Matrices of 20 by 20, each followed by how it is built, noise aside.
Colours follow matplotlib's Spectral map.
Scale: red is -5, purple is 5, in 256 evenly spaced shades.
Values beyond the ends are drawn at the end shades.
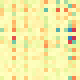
low rank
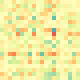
low rank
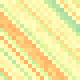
Toeplitz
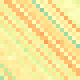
Toeplitz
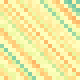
Toeplitz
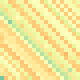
Toeplitz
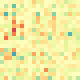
low rank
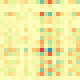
low rank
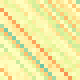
Toeplitz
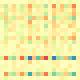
low rank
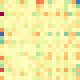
low rank
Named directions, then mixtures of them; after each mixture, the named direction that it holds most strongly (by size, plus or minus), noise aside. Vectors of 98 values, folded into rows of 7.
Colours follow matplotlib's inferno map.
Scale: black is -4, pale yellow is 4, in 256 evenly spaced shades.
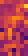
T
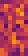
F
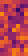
F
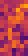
T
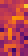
T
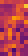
T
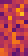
F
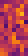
F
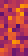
F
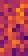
F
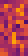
F
